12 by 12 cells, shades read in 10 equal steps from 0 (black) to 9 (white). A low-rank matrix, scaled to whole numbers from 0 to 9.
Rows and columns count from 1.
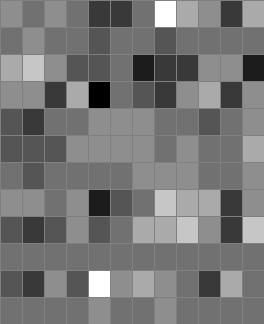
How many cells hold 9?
2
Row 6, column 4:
5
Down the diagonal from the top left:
5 5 5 6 5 5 5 7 7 4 6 4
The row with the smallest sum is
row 3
